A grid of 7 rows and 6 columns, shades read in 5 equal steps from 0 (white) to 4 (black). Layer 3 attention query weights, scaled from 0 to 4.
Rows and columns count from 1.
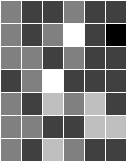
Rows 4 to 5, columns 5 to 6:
3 3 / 1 3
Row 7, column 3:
1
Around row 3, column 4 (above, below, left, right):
0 3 3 3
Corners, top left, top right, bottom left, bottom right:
2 3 2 3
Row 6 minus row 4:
-1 0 3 0 -2 -2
